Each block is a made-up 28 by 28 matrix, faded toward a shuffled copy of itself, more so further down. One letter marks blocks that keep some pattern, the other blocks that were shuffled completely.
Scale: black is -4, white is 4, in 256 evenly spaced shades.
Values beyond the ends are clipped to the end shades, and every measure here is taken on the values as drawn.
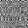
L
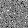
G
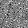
G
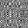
L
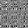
L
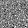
G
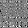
L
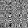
L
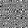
L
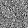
G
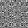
L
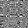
L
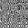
L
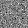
G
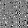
L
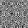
L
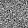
G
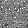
G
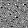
G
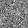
G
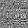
L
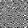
L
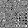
L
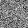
G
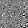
L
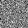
G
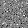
G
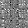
L
